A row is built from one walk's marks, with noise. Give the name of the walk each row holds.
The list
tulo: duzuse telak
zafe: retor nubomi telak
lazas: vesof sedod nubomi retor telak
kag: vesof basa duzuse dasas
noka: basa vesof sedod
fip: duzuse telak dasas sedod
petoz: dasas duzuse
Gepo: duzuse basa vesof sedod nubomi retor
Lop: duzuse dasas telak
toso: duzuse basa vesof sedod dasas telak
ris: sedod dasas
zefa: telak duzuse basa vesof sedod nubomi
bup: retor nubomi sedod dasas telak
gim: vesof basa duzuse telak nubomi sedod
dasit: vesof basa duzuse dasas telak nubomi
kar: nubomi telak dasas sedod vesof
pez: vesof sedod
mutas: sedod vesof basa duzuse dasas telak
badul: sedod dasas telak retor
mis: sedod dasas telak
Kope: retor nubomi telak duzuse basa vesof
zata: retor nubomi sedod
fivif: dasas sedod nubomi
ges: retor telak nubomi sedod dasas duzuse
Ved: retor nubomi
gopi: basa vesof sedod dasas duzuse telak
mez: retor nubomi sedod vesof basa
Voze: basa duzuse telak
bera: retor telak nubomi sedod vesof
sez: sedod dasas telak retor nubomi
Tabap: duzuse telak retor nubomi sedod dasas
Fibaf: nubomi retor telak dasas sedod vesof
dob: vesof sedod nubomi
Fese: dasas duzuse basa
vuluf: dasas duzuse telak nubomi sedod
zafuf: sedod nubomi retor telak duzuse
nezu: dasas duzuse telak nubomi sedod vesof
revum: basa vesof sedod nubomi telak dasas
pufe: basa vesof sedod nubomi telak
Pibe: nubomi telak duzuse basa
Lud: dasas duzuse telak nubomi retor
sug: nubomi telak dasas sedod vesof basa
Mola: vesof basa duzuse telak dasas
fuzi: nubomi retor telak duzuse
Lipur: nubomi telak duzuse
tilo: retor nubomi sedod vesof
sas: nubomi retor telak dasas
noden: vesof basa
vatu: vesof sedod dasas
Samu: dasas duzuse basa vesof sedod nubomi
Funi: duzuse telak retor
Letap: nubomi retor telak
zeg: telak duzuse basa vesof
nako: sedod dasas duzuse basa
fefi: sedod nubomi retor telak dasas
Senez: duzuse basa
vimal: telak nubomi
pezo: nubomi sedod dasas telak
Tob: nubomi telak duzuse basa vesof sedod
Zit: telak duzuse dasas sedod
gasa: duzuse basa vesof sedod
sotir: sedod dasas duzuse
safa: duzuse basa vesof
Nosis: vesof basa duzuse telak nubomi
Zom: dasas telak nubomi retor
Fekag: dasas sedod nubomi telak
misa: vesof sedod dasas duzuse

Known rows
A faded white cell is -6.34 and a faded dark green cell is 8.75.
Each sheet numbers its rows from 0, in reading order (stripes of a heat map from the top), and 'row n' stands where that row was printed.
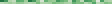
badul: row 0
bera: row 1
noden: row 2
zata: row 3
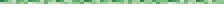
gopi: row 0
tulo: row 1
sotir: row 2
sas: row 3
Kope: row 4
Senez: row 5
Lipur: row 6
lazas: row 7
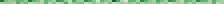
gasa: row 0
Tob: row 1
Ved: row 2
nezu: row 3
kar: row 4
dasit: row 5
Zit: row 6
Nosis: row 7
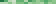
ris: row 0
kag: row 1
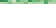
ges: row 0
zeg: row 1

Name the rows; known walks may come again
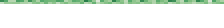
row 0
Lop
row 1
Fese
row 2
petoz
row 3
tilo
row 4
Gepo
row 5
Samu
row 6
sas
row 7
mez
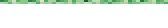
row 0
lazas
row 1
zafe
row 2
Kope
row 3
pez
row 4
noden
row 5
noka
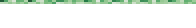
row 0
kar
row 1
vatu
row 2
Funi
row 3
pufe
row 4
Lipur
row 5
Tabap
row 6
gopi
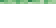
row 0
kag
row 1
zefa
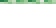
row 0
sez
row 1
bup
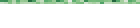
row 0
fuzi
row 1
Fibaf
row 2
fivif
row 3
Voze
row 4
sug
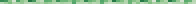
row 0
fefi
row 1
badul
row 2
zeg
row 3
Mola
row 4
Tob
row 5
Zom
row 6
fip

